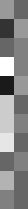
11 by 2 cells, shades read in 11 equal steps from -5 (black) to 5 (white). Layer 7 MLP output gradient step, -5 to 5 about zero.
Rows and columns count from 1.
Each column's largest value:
5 1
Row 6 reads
3 -1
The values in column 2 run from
-1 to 1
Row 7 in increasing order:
0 3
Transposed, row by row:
1 -3 -1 5 -4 3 3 4 -1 2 0 / -1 1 0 0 1 -1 0 -1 0 -1 -1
